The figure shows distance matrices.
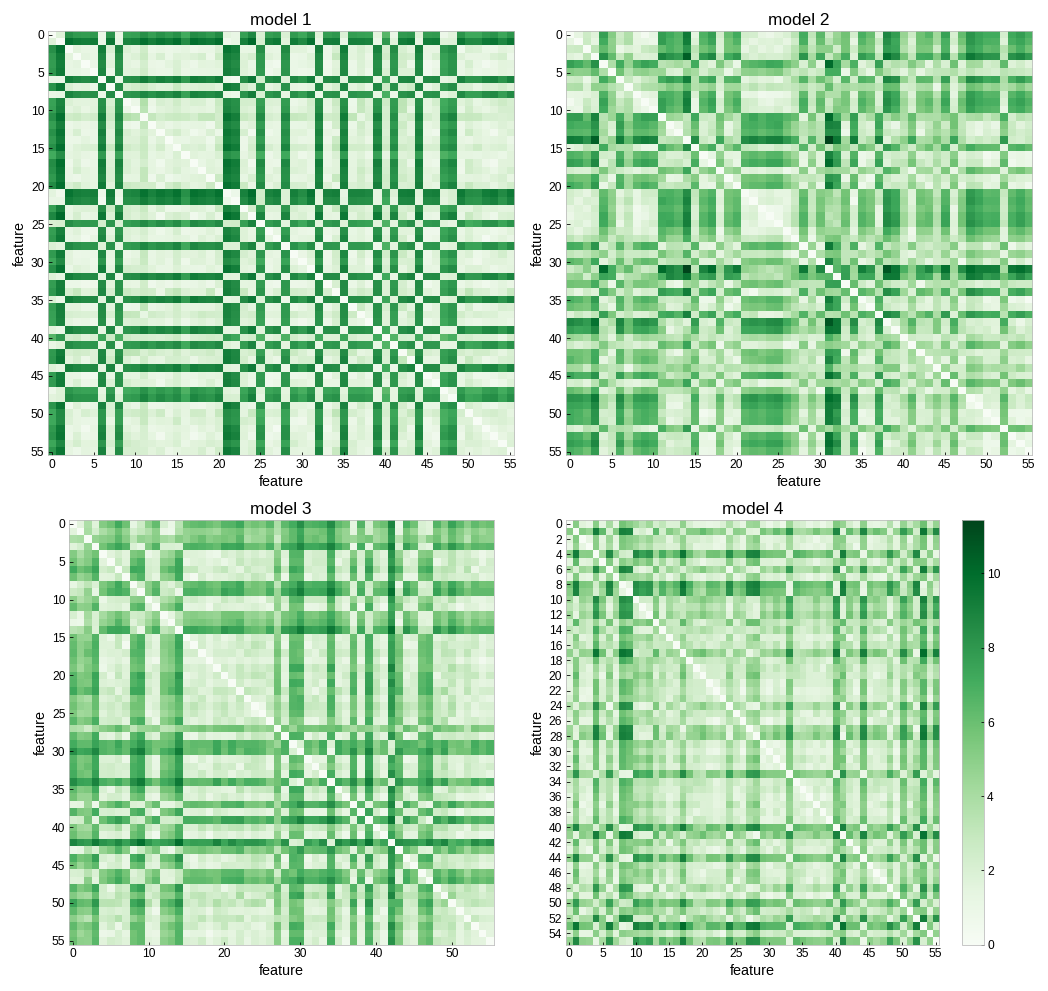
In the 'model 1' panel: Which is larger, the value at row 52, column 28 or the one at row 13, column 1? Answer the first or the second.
the second
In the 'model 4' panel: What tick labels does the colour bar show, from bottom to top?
0, 2, 4, 6, 8, 10
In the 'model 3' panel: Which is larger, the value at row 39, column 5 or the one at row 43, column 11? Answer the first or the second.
the first
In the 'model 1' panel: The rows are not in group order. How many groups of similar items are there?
2
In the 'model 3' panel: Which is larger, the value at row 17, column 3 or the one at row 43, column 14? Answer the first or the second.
the first
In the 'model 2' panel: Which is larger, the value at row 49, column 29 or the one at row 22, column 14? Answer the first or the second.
the second
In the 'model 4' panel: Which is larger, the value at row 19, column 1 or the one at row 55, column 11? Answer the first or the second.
the second
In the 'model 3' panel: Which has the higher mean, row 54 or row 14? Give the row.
14
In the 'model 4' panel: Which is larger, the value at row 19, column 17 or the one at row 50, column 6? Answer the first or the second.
the second
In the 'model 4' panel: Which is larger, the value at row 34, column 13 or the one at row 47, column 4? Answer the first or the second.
the second
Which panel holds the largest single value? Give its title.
model 2
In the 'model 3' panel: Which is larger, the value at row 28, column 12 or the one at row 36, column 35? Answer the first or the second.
the first
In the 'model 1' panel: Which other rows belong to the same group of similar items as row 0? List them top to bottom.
1, 6, 8, 21, 22, 25, 28, 32, 35, 39, 41, 44, 47, 48
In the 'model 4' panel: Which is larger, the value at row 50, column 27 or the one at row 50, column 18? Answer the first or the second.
the first
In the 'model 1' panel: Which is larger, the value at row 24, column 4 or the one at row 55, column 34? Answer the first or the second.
the second
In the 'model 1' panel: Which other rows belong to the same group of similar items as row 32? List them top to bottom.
0, 1, 6, 8, 21, 22, 25, 28, 35, 39, 41, 44, 47, 48
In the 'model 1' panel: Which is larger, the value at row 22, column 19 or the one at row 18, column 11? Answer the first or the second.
the first
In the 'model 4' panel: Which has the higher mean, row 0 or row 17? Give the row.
17
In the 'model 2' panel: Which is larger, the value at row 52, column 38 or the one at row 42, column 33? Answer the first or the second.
the first
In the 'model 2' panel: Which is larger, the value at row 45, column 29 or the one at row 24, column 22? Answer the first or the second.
the first
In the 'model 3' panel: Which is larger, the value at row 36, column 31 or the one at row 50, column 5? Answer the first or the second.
the second
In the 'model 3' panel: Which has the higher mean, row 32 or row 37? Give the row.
37
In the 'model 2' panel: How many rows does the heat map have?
56
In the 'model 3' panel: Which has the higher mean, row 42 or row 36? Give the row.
42
